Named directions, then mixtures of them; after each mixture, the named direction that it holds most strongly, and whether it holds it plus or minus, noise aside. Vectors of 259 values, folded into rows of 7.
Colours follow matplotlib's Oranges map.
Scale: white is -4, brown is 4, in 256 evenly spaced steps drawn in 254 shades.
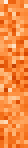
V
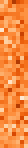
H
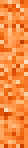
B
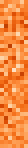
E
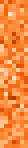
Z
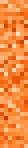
E, plus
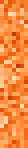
Z, plus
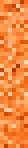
B, plus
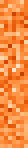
E, plus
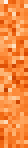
V, plus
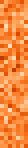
E, minus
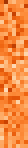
V, minus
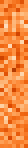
E, minus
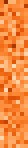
V, minus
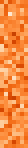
Z, plus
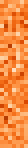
E, plus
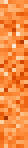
V, plus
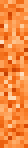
Z, minus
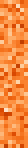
B, plus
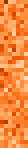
V, minus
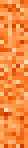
B, plus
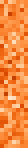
Z, minus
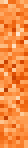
V, plus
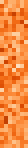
E, plus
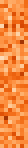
E, plus
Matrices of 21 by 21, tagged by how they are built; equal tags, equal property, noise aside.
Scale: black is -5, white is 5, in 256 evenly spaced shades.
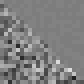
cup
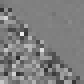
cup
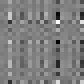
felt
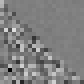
cup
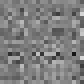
felt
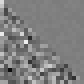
cup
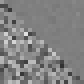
cup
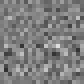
felt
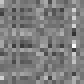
felt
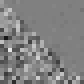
cup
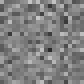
felt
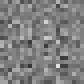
felt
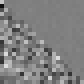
cup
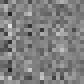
felt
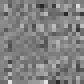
felt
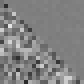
cup
